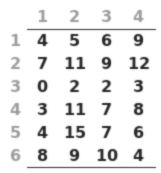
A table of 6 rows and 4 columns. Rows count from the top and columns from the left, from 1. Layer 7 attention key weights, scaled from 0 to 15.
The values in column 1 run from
0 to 8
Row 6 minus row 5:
4 -6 3 -2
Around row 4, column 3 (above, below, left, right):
2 7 11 8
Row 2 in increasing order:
7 9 11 12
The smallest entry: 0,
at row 3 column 1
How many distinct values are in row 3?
3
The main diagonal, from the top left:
4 11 2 8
